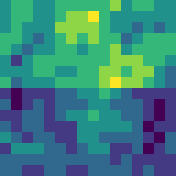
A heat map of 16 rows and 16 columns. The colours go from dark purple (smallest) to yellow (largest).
The field is mottled with small blotches. The top part is higher, up to a seam about 50% of the way down. The ninth with the highest average is the top middle.
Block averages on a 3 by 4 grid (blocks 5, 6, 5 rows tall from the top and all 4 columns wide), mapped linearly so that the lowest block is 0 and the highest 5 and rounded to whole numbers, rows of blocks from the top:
4554 / 2352 / 1120
